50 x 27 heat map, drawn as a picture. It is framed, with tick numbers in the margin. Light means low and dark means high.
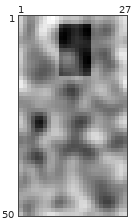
The top middle is the ninth with the highest average. No overall slope runs across the table. The texture is blotchy. Values change most from cell to cell in the top middle. An odd patch, higher than its surroundings, sits in the top middle.
